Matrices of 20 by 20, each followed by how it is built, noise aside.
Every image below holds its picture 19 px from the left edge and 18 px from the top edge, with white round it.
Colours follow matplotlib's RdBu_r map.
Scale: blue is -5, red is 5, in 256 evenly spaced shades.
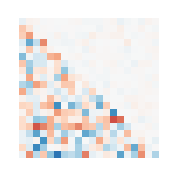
lower triangular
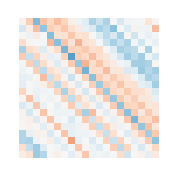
Toeplitz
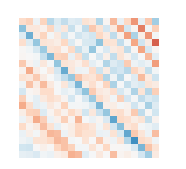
Toeplitz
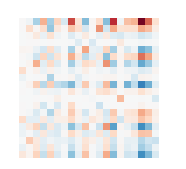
low rank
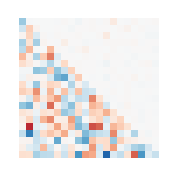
lower triangular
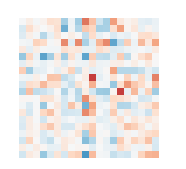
low rank
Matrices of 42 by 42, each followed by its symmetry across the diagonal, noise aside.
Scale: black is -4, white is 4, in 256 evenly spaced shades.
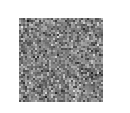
antisymmetric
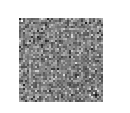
symmetric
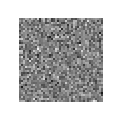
antisymmetric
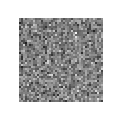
neither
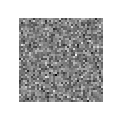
antisymmetric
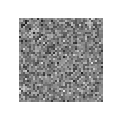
symmetric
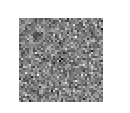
symmetric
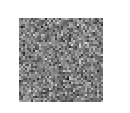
neither
